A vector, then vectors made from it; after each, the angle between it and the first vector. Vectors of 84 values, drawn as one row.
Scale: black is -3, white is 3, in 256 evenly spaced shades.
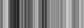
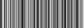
orthogonal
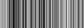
partly aligned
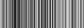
partly aligned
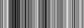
nearly parallel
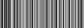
orthogonal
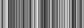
partly aligned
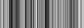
partly aligned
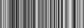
partly aligned
